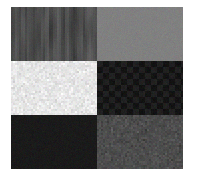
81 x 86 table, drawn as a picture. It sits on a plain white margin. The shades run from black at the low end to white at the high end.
It is made of 3 by 2 panels. Panel 1,1: low, streaked downward, faint in contrast. Panel 1,2: middling, flat. Panel 2,1: very high, fine-grained, faint in contrast. Panel 2,2: very low, checkered, faint in contrast. Panel 3,1: very low, flat. Panel 3,2: low, fine-grained, faint in contrast.
